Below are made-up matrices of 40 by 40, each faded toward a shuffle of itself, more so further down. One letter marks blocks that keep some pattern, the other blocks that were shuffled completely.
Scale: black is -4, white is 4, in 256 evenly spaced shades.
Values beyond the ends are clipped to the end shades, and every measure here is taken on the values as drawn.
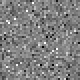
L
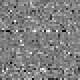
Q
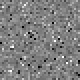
L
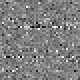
Q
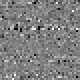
Q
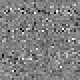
Q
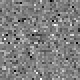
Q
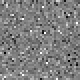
L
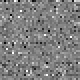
Q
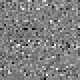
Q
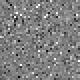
L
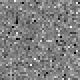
L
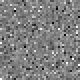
L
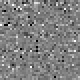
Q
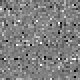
Q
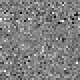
Q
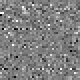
Q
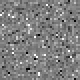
L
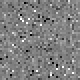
L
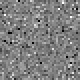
L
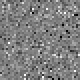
L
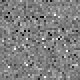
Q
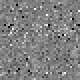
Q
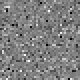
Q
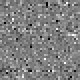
Q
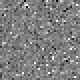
L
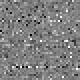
Q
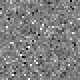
L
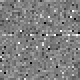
Q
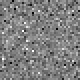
L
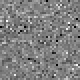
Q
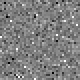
L
